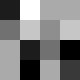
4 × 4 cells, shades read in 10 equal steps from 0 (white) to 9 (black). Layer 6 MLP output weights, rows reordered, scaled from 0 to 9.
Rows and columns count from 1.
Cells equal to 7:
1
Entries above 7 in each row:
1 0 2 1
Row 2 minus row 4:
2 -7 1 -5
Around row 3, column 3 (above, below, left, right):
4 3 8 9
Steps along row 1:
down up same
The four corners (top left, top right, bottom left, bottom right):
8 3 3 7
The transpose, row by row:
8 5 3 3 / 0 2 8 9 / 3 4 5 3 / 3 2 9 7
